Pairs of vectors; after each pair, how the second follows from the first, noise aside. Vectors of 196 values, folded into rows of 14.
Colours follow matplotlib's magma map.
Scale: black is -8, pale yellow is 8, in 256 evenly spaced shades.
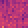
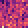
scaled up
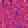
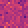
shuffled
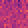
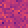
shuffled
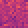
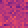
negated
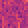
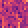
scaled up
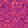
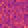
shuffled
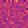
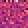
scaled up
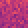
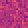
shuffled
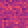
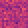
negated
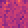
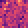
scaled up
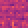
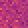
shuffled
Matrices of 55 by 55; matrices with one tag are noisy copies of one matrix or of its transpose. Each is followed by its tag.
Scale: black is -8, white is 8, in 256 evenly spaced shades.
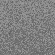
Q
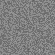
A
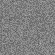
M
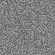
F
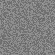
A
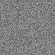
M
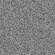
A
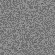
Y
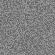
Y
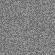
M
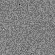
Y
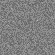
A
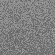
Q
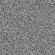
A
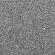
Q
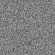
M
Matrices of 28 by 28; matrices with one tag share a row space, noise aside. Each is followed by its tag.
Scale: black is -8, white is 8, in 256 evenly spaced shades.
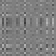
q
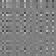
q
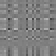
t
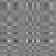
t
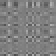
t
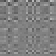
t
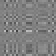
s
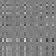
q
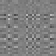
t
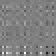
q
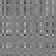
q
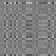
s
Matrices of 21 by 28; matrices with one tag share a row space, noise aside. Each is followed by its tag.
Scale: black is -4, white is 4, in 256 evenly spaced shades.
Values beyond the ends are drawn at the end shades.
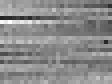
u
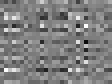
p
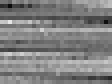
u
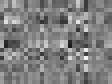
p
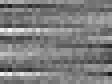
u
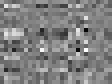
p
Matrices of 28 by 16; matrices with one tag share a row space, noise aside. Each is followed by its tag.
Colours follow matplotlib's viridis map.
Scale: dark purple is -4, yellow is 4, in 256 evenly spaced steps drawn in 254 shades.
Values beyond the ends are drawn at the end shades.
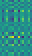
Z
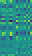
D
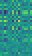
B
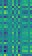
B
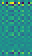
Z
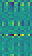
Z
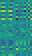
D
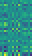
B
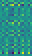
Z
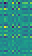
B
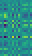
B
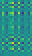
Z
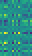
B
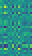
B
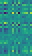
B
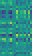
D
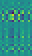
Z
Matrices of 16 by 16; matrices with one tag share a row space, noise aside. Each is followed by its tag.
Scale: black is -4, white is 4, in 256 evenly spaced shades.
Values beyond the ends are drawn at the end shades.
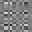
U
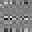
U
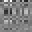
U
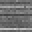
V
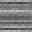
V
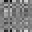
U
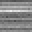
V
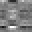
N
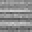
V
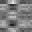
N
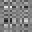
U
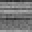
V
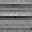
V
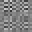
U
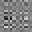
U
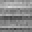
V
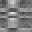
N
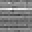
V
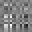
U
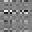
U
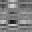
N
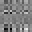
U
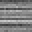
V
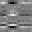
N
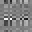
U
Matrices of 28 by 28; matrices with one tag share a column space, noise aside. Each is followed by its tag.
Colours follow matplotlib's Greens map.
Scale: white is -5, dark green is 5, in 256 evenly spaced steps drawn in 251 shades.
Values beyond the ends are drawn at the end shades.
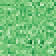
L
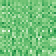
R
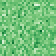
L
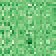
L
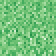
R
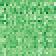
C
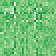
C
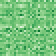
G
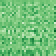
R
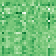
C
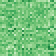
G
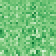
R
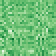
R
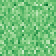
L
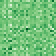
G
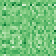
L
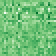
C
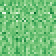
C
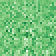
R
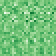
C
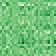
L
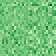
L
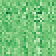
C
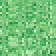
R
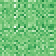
G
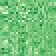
C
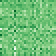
G
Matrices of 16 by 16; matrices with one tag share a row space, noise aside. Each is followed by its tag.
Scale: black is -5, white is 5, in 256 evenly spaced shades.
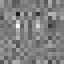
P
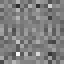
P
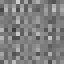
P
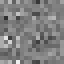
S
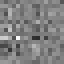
S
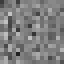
S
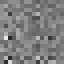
S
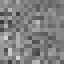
S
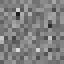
P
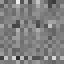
P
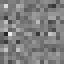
S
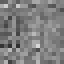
S
